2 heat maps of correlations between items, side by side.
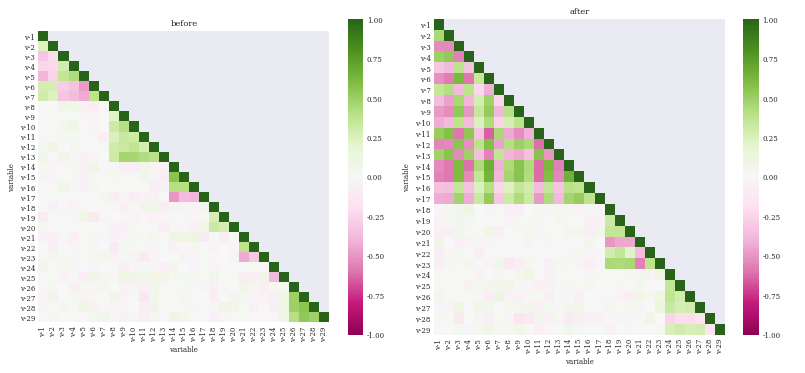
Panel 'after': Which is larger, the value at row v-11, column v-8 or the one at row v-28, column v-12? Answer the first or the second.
the second
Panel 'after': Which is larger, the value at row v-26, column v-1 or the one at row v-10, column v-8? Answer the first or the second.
the second
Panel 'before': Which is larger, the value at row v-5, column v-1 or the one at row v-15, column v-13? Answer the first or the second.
the second
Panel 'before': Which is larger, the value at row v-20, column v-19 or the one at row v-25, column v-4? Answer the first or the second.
the first
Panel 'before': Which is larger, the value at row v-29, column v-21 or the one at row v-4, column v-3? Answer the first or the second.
the second
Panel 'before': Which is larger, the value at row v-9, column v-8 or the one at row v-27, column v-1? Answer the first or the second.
the first
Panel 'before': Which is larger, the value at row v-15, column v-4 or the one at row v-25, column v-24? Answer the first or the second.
the first
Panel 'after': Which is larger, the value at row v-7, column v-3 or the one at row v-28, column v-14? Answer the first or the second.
the second
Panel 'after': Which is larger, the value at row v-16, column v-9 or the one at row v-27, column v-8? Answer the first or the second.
the first
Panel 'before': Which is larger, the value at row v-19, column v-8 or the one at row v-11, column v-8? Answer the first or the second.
the second
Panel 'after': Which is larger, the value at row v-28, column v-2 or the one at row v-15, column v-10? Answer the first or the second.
the second
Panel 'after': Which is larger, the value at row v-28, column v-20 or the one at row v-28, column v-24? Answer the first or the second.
the first
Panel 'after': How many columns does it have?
29
